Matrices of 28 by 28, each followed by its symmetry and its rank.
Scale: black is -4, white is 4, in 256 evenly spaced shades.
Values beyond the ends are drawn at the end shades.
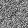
symmetric, full rank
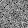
symmetric, full rank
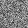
neither, full rank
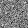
symmetric, full rank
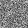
neither, full rank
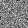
symmetric, full rank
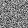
neither, full rank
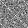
symmetric, full rank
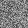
neither, full rank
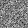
symmetric, full rank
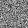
neither, full rank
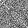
symmetric, full rank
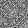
symmetric, full rank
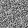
neither, full rank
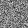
neither, full rank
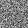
neither, full rank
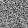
neither, full rank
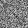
symmetric, full rank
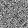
symmetric, full rank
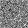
symmetric, full rank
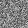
neither, full rank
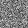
neither, full rank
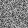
neither, full rank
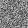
neither, full rank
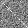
symmetric, full rank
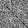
symmetric, full rank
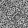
symmetric, full rank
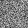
neither, full rank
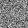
neither, full rank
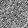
symmetric, full rank
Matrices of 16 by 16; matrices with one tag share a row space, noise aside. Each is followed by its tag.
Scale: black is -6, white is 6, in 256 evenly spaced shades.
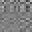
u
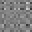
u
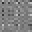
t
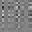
t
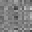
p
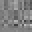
p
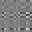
u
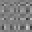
u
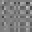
u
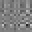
u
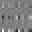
t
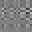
u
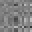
p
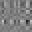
u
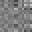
p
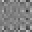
u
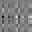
t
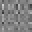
t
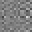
u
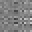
p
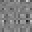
u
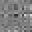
p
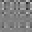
u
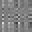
t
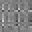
t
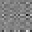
u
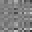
p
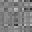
p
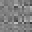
p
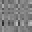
t
